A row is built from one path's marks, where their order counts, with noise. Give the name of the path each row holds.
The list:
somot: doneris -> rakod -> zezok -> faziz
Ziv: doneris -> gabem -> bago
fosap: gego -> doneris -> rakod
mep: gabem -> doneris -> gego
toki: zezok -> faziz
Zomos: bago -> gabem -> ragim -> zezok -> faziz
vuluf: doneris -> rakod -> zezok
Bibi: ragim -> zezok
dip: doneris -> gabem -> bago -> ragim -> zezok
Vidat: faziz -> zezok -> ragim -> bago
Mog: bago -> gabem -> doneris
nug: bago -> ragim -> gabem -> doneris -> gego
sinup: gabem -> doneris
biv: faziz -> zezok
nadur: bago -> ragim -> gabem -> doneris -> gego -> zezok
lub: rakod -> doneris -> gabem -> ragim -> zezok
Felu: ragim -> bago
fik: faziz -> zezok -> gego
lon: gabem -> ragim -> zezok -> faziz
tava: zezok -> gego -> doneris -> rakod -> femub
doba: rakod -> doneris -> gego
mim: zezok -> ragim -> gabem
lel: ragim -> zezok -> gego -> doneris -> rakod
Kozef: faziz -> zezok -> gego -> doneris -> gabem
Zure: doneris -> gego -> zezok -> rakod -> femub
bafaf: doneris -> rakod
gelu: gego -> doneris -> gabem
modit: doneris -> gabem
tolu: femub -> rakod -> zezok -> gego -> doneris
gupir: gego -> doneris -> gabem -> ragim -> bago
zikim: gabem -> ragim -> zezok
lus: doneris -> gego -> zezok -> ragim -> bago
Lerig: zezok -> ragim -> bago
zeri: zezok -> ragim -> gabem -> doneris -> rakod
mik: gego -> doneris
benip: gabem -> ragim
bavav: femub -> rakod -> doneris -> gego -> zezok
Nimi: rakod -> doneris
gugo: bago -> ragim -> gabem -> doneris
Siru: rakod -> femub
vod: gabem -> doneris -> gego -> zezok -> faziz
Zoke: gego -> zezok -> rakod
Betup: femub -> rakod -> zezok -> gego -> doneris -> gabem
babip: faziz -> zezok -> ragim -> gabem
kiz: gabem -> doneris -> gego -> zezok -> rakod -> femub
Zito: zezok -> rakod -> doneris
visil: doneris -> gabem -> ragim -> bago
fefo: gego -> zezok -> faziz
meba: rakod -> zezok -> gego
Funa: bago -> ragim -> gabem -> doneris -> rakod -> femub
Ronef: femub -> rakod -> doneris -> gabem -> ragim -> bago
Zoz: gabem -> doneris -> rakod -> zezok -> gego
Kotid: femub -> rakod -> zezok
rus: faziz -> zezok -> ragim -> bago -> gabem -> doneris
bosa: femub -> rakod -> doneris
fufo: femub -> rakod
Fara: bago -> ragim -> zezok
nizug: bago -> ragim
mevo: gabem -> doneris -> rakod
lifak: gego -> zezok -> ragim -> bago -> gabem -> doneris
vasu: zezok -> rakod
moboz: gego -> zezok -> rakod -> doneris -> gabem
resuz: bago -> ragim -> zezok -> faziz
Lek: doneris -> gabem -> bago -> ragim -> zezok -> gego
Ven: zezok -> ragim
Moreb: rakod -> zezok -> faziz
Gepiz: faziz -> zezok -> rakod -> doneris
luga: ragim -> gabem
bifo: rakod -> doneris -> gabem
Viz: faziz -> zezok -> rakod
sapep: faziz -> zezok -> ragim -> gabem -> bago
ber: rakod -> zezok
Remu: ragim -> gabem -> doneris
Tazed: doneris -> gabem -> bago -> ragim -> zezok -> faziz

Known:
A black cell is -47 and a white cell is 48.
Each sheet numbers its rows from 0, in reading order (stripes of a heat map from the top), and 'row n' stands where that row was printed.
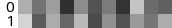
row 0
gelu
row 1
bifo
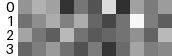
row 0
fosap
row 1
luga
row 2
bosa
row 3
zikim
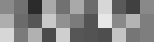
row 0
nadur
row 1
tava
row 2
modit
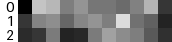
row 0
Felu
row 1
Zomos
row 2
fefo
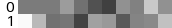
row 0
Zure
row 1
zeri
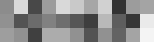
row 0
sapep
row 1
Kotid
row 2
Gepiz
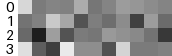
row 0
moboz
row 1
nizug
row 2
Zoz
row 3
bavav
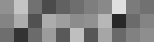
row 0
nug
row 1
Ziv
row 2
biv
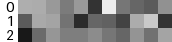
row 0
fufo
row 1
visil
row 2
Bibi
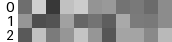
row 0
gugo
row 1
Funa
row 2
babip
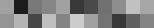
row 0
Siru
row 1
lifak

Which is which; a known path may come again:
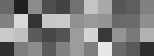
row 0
Moreb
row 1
gugo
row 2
lel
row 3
Zomos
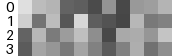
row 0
mevo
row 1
modit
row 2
babip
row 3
mim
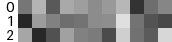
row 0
Ziv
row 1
resuz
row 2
vuluf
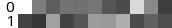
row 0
Betup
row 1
toki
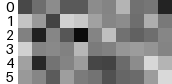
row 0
Tazed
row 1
mik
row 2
somot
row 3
moboz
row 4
Siru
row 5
Zito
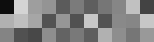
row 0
lus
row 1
bafaf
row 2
Funa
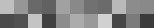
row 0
Kozef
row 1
lon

